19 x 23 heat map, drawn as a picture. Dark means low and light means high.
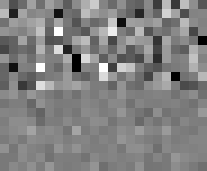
Grain: fine. Histogram: heavy tails on both sides. Mirror symmetry: none. Seam: horizontal, 50% of the way down, the bottom part calmer.
